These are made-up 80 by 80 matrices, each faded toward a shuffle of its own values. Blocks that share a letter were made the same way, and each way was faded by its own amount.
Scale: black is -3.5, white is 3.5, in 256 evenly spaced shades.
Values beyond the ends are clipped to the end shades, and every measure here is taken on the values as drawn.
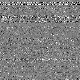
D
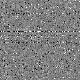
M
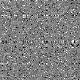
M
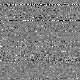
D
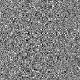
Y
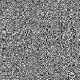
Y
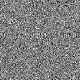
Y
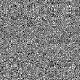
Y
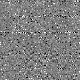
M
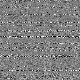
D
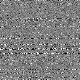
D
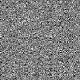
Y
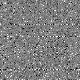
M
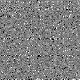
M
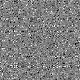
M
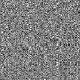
Y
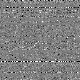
D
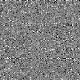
M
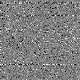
M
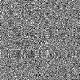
Y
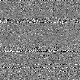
D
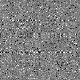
M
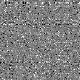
M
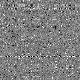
M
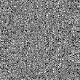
Y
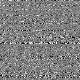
D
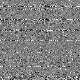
D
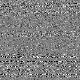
D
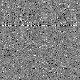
M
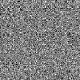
Y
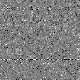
M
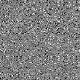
M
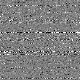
D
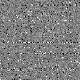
M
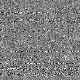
D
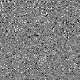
M
